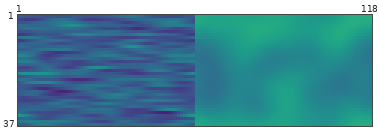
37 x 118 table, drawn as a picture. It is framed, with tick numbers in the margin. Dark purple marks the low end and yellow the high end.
The table splits into one row of 2 panels. Panel 1,1: low, streaked across. Panel 1,2: middling, smooth.
